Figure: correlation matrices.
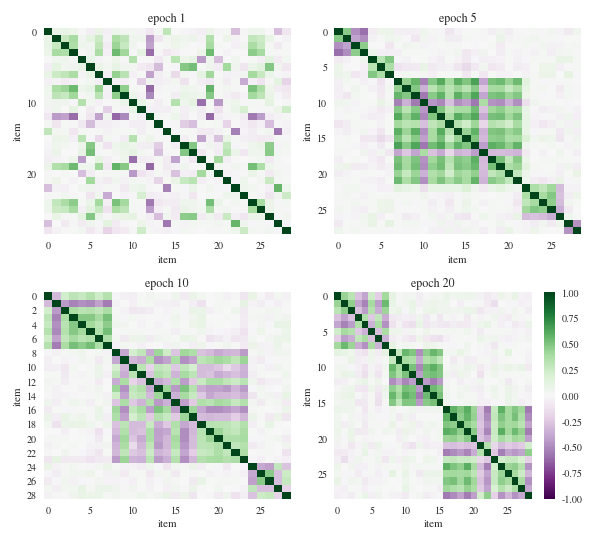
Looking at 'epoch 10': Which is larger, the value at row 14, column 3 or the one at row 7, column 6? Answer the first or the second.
the second
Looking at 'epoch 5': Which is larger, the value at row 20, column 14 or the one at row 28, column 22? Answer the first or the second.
the first
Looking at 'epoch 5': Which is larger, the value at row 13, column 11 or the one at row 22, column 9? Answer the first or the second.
the first
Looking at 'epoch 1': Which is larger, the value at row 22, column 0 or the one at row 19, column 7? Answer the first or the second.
the second
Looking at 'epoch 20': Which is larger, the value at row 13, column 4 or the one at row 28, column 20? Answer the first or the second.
the first
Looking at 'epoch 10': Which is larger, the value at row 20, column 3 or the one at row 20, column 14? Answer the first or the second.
the first
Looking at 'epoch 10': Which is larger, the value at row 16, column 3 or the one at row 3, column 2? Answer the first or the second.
the second
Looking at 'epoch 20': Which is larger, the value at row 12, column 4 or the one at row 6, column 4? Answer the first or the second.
the second
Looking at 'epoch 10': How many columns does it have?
29
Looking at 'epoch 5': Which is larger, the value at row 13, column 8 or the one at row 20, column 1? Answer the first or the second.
the first
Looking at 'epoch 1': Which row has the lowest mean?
12
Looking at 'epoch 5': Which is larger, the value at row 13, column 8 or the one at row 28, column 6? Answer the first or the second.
the first
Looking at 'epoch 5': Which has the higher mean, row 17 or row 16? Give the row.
16
